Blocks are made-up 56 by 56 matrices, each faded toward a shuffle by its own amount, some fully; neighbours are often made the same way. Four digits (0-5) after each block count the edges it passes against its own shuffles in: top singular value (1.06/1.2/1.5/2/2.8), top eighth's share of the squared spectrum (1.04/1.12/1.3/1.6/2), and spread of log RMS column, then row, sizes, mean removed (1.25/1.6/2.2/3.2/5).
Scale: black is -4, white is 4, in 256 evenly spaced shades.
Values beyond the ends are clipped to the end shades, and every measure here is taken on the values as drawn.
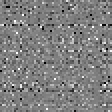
4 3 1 2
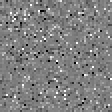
2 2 0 0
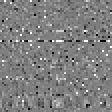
4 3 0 1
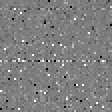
3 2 0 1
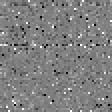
3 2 0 1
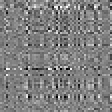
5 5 3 4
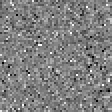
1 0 0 0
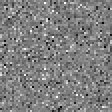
0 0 0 0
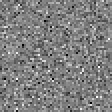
3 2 1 0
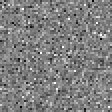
0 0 0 0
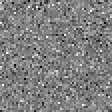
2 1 0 0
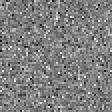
0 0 0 0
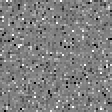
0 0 0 0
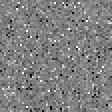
1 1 0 0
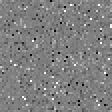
0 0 0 0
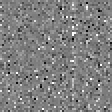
2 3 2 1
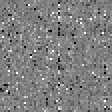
3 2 1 0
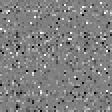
3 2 0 1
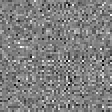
4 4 2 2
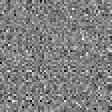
4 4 2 2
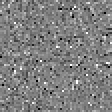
2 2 0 0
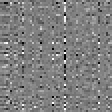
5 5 3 2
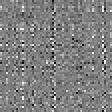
4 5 3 2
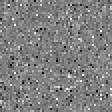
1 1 0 0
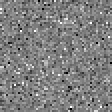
1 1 0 0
